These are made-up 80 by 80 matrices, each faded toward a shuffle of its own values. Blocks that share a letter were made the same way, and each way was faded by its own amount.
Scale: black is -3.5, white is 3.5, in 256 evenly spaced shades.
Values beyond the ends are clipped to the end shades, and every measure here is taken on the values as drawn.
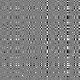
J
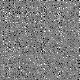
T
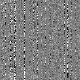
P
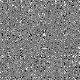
T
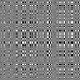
J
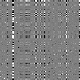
J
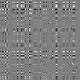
J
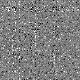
T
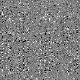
T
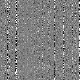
P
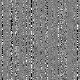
P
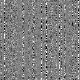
P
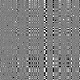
J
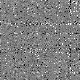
T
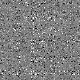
T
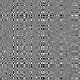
J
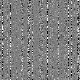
P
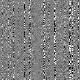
P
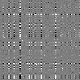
J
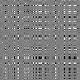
J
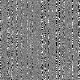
P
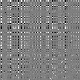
J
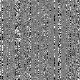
P
